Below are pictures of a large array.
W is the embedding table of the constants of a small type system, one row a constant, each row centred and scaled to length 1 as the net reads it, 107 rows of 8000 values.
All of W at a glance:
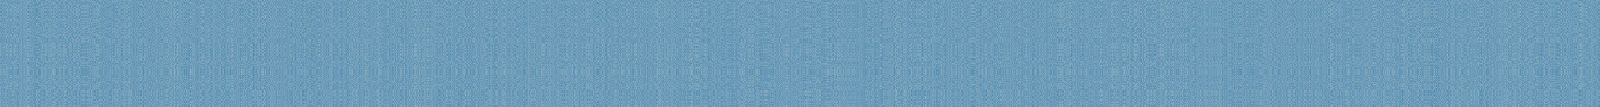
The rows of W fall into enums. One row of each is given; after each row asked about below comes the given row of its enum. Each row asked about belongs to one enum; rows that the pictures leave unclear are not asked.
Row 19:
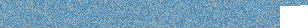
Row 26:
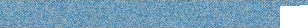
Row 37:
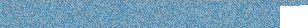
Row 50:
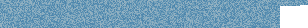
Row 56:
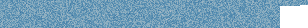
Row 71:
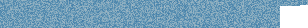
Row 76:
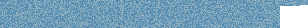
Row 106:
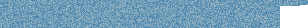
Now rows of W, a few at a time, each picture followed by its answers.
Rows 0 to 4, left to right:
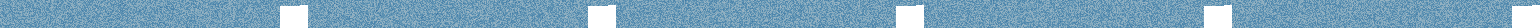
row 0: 37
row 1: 56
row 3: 71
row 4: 50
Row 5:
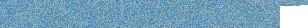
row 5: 76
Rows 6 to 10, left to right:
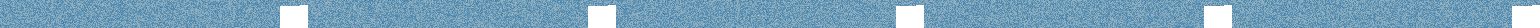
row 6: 37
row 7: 26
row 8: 76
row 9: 50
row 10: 50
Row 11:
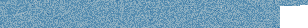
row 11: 76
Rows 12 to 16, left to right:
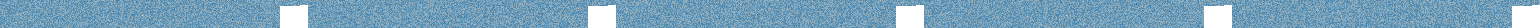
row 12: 76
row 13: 106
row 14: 50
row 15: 76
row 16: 71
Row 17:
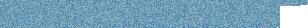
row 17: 71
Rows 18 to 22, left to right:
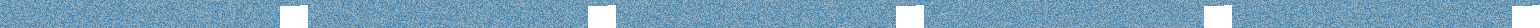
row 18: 37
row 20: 50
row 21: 76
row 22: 106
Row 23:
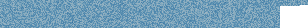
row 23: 37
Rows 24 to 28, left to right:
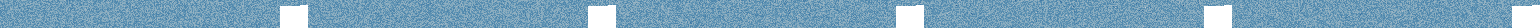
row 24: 71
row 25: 37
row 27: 76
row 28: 56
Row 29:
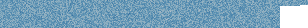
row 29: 56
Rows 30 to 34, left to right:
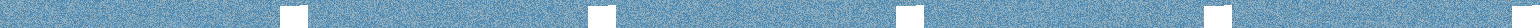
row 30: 26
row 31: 56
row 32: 37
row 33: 71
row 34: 19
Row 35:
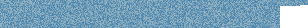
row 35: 50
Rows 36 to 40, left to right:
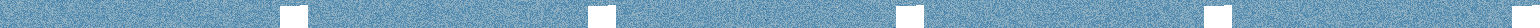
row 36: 26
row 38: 76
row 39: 56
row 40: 56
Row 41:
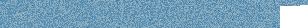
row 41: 76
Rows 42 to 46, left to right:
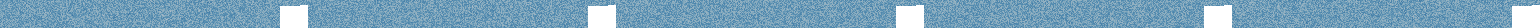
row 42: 56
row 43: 71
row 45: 50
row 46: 26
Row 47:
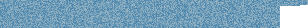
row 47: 71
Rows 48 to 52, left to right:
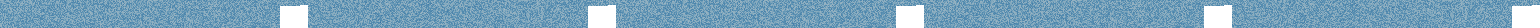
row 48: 50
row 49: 37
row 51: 50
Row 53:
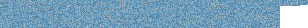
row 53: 106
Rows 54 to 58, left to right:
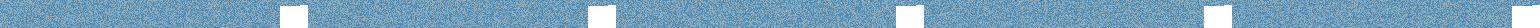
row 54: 50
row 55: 50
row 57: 76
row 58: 106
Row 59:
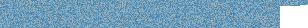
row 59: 106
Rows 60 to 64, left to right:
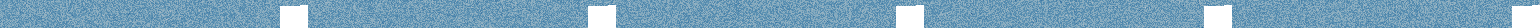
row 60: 56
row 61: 26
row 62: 37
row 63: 76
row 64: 71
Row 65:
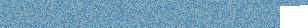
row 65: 37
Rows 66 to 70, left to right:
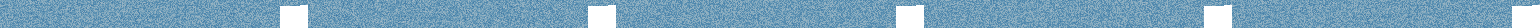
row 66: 106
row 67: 19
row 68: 50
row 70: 106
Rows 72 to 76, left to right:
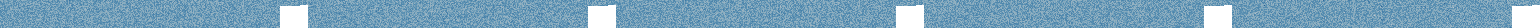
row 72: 71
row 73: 106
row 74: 71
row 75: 50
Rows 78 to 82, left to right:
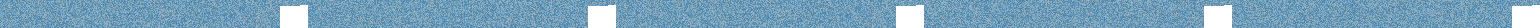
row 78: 56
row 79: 71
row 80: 56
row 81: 26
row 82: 37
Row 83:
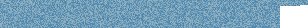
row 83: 50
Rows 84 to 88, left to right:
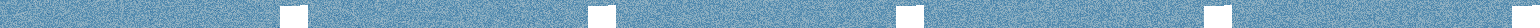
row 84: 76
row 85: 19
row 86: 50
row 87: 71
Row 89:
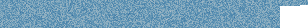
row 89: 56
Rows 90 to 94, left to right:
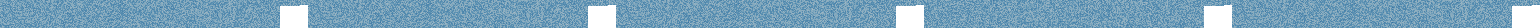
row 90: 37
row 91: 37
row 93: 71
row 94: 37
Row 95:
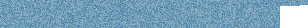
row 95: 37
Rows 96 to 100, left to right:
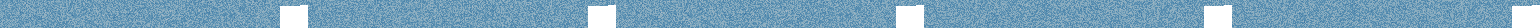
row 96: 56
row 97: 71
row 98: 56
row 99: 37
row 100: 37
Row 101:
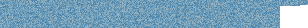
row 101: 106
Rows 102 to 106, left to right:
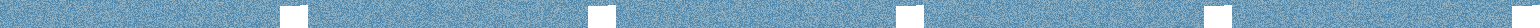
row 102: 71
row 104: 71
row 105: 50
